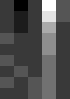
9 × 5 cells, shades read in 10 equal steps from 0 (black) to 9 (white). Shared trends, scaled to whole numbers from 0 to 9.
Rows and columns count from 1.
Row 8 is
3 2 3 4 2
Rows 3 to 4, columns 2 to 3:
1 2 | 2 2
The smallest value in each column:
2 0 2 4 2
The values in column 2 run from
0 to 3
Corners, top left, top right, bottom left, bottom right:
2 3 2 2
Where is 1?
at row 2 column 2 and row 3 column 2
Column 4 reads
9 8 6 5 5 4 4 4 4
